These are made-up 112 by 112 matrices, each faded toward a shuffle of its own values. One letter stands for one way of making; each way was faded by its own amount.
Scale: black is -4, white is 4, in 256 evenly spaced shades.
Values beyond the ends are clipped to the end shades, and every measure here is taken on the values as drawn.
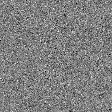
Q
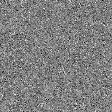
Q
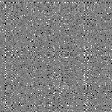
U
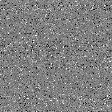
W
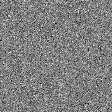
Q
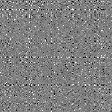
U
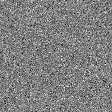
Q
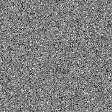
Q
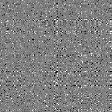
U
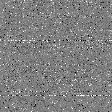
W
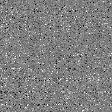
W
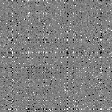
U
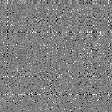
U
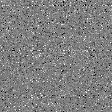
W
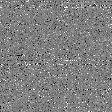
W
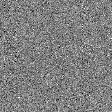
Q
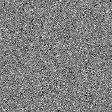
Q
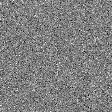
Q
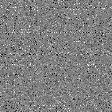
W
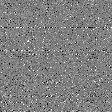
W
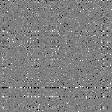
U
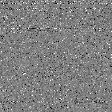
W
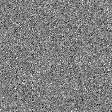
Q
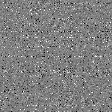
W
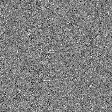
Q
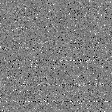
W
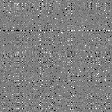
U
